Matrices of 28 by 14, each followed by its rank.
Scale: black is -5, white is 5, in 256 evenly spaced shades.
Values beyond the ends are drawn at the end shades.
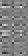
two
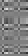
one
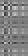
one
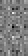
three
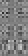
two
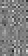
three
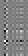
one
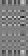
one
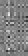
three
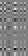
one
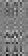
two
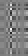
one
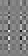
one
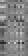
two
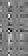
two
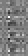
three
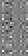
three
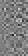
three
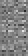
three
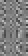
two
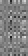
two
